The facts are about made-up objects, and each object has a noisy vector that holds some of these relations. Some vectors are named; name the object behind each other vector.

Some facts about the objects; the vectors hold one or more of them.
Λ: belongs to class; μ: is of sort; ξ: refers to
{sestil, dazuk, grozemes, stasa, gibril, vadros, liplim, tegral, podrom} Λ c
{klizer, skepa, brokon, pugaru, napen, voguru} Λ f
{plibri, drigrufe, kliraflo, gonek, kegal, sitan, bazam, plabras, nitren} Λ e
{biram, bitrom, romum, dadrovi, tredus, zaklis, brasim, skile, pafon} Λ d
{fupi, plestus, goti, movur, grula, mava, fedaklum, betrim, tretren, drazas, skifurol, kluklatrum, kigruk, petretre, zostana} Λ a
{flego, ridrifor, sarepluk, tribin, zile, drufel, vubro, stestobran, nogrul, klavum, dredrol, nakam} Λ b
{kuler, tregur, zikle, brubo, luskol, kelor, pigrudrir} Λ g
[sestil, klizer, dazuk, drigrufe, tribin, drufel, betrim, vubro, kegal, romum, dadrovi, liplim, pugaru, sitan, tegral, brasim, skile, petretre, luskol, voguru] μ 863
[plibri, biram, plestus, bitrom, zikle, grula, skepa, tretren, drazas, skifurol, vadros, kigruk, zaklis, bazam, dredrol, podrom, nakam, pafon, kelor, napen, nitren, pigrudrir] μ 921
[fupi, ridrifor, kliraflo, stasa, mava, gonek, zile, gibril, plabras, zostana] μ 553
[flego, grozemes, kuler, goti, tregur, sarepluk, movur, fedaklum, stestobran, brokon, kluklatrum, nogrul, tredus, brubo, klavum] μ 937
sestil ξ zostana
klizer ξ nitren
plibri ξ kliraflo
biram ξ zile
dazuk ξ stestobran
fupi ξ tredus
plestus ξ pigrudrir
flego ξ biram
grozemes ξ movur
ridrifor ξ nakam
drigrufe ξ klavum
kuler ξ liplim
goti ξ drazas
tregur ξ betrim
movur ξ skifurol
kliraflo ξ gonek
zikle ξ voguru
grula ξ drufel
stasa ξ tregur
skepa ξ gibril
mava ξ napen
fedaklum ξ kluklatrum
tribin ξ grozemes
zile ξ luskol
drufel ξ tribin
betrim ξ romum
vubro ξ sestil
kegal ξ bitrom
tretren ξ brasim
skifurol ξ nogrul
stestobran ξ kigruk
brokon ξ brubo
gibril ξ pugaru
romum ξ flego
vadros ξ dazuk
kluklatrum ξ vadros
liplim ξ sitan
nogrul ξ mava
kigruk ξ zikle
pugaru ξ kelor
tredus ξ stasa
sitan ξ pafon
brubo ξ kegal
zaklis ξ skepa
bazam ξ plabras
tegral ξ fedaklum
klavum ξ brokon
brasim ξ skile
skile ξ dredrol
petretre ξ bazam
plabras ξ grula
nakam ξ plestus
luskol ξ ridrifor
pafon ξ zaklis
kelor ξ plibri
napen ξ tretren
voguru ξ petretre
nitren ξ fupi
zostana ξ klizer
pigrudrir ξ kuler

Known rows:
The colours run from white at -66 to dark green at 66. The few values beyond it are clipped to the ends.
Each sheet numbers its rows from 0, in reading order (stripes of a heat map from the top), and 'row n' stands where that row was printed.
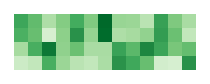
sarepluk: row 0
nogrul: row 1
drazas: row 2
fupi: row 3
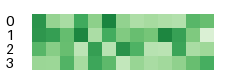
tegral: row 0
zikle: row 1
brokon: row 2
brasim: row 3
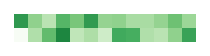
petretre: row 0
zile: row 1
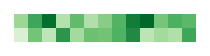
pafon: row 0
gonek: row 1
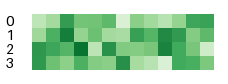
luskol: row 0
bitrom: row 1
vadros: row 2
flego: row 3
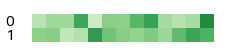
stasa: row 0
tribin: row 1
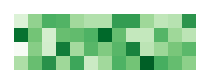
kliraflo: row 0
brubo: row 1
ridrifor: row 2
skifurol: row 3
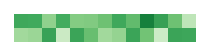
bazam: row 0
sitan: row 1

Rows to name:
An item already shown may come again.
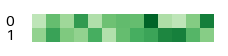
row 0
gibril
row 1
grula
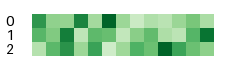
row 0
dazuk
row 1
pugaru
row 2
skifurol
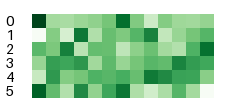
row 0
tredus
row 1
ridrifor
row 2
pugaru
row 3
biram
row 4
pigrudrir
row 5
stestobran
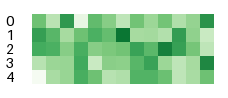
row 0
klizer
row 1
fedaklum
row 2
bazam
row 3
stasa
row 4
mava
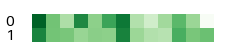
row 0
stestobran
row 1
tregur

